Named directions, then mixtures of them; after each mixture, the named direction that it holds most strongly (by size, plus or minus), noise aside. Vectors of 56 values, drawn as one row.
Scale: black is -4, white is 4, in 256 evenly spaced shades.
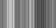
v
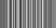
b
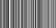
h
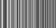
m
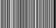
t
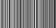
h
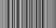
b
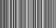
b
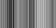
v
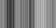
v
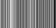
t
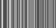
m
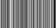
t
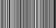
t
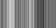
v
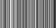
t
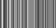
m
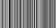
h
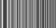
m
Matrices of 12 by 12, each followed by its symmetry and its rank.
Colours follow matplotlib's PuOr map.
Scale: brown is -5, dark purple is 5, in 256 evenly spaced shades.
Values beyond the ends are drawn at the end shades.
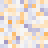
neither, full rank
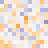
neither, full rank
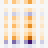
neither, rank one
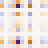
neither, rank one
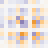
symmetric, rank two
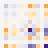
symmetric, rank two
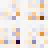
antisymmetric, rank two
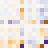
antisymmetric, rank two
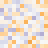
neither, full rank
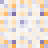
symmetric, rank two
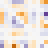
antisymmetric, rank two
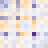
symmetric, rank two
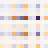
neither, rank one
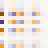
neither, rank one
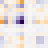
symmetric, rank two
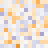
neither, full rank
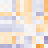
antisymmetric, rank two
